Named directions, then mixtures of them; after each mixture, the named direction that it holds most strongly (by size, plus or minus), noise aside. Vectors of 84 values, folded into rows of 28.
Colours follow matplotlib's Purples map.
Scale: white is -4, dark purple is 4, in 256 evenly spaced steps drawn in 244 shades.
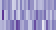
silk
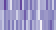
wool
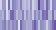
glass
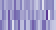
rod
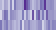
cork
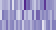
cork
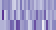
silk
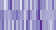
wool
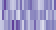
silk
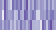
wool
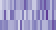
cork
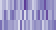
cork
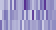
cork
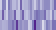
silk
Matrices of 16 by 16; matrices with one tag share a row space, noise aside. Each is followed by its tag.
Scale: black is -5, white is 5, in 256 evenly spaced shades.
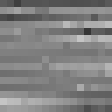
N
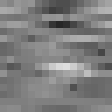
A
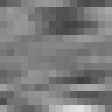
A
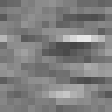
A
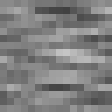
A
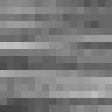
N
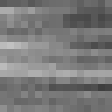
N
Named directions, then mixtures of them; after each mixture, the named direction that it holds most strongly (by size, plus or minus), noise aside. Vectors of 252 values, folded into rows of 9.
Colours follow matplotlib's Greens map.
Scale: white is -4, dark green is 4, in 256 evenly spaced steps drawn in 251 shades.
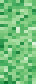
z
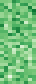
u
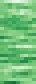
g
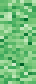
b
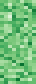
b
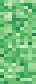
b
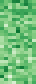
u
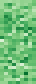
b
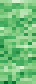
g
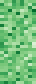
z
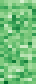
u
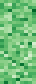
b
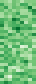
u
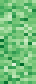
b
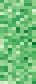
z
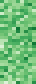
z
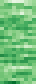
g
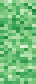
u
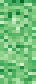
b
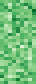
u
